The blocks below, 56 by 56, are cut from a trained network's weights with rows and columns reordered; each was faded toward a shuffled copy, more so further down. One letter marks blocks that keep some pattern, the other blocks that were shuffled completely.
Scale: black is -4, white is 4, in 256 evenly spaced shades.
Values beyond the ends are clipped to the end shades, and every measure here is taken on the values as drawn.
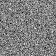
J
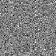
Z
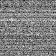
Z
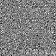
Z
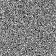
J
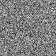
J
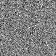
J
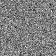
J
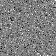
J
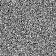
J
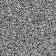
J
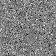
J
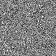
J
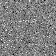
J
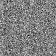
J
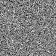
J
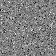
J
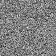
J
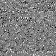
Z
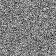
J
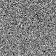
J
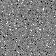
J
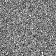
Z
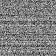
Z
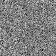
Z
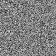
J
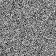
J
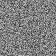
J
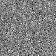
Z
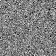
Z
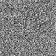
Z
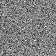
J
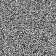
J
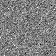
J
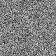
J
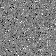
J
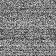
Z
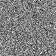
J
